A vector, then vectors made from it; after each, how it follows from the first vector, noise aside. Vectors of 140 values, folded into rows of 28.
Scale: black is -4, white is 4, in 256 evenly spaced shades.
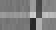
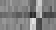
negated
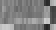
wrapped around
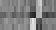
negated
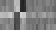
reversed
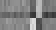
negated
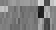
wrapped around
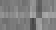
shrunk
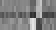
negated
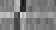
reversed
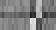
negated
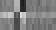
reversed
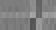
shrunk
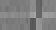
shrunk
